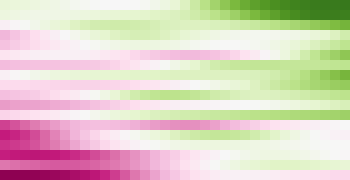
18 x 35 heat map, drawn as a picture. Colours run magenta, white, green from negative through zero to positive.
Mirror symmetry: none. Ninth with the highest average: top right. Ninth with the lowest average: bottom left. Slope: up to the top right. Grain: streaks across.
